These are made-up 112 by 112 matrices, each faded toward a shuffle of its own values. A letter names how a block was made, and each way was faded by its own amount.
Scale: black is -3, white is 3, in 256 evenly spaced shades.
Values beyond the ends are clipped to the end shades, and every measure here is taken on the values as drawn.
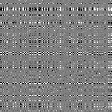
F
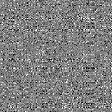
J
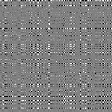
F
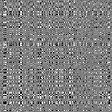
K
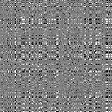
K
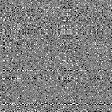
J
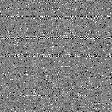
J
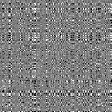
K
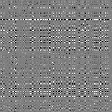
F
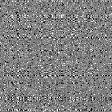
J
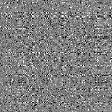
J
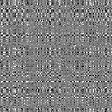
K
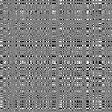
F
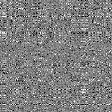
J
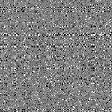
J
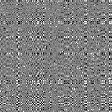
K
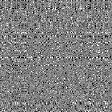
J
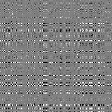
F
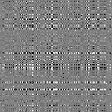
F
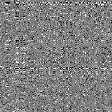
J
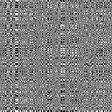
K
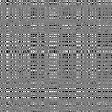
F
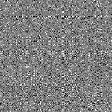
J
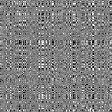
K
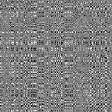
K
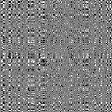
K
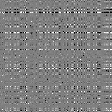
F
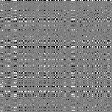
F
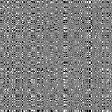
K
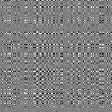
F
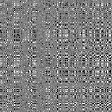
K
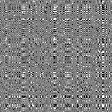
K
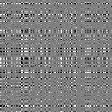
F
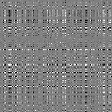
F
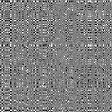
K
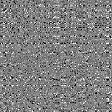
J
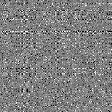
J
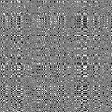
K
